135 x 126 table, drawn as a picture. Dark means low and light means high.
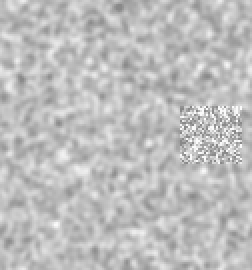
Mirror symmetry: none. Odd patch: rougher, in the middle right. Grain: blotchy. Odd rows or columns: none. Slope: none. Roughest part: middle right. Stripes: none.
